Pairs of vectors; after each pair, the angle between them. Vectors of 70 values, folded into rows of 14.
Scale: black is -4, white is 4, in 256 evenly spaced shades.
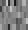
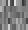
nearly opposite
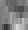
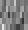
partly opposed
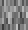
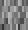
nearly parallel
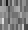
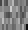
partly aligned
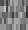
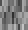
orthogonal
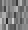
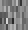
nearly opposite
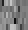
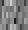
nearly parallel
